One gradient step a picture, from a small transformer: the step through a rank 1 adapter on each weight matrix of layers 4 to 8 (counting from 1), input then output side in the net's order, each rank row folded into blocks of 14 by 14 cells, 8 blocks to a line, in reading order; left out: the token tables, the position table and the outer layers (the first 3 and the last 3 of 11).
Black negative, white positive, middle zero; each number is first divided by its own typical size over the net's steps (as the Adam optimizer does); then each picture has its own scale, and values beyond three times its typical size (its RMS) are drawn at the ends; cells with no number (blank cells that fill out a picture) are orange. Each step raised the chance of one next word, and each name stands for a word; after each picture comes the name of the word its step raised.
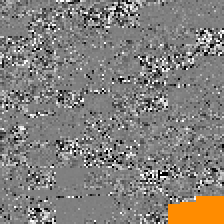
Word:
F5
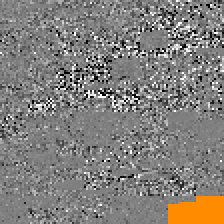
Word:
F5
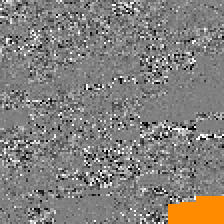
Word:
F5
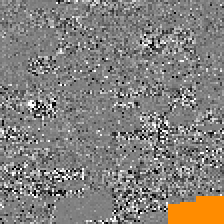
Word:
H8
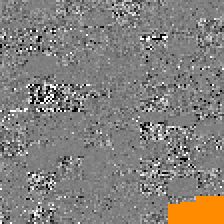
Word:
F5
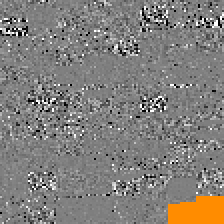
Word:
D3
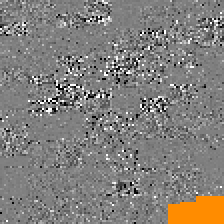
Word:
D3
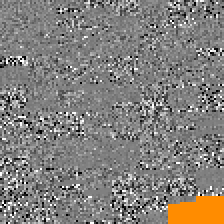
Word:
H8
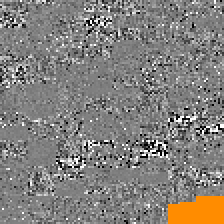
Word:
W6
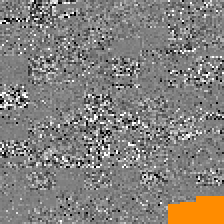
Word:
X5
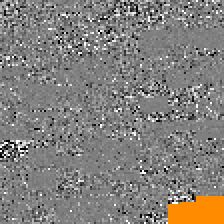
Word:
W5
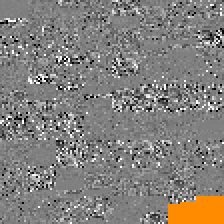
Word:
F5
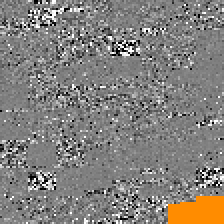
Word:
X5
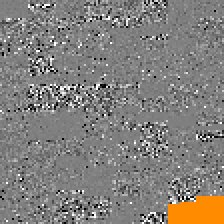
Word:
D3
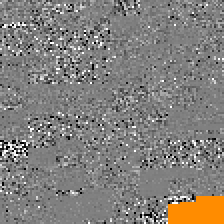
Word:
W5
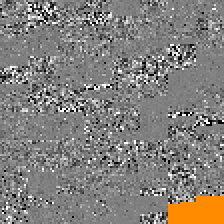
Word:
W6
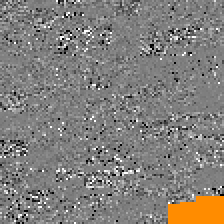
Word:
W5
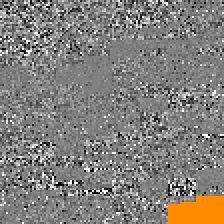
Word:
H8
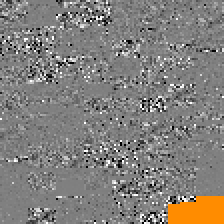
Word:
D3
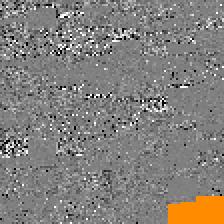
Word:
W5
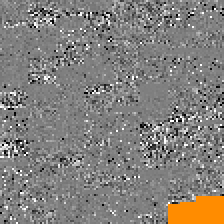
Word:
W5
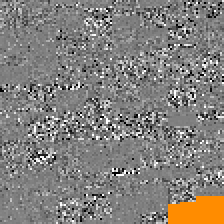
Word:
X5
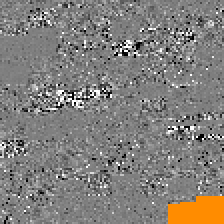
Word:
W5
